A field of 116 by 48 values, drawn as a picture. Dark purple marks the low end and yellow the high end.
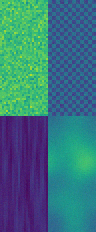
The table splits into 2 rows of 2 panels. Panel 1,1: high, fine-grained. Panel 1,2: low, checkered. Panel 2,1: very low, streaked downward, faint in contrast. Panel 2,2: middling, smooth.
